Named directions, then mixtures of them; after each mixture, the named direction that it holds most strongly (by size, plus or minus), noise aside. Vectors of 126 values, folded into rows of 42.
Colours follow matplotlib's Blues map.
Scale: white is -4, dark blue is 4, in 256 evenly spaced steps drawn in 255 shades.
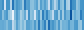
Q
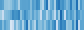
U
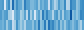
Q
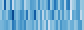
Q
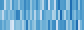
U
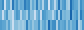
Q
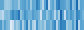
U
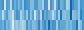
Q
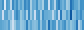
Q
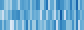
U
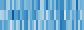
U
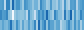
Q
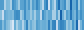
U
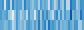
Q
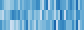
U
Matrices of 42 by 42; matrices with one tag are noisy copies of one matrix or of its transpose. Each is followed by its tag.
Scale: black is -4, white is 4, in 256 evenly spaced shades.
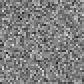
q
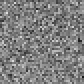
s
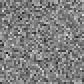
q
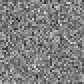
q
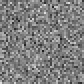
q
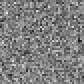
s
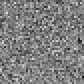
s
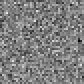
s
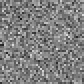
q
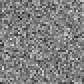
q
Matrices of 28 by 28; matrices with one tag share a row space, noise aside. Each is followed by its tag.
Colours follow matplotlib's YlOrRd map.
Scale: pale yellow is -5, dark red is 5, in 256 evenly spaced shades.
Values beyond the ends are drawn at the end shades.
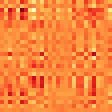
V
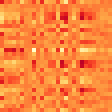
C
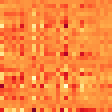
C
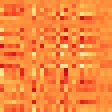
C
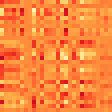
C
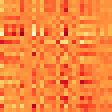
C
